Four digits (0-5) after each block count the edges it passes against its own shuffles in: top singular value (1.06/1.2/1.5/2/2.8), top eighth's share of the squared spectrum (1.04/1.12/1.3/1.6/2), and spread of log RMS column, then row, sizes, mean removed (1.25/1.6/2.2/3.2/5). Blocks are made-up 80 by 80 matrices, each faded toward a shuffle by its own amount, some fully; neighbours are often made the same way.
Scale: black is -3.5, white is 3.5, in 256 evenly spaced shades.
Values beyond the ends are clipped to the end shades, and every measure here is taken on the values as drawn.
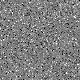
2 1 0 0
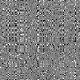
5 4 3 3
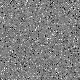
0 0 0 0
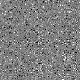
4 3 1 2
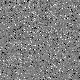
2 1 0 0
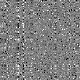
4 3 2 2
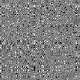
4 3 2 2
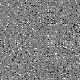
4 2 1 1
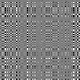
5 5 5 4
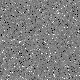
0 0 0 0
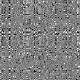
5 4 3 2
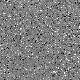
3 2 1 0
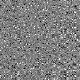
4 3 2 1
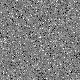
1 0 0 0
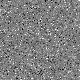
0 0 0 0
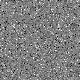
3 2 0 0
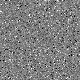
2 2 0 0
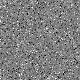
0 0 0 0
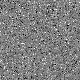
2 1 0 0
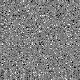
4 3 1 1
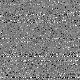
2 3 0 3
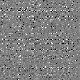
4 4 2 3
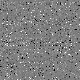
3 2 1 1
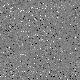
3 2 1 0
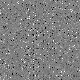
3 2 1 0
